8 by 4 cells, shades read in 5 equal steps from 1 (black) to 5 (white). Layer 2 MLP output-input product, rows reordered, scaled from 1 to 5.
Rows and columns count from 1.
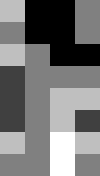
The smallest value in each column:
2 1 1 1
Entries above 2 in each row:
2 2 2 3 3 2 4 4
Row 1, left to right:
4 1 1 3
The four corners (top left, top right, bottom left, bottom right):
4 3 3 3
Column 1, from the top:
4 3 4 2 2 2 4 3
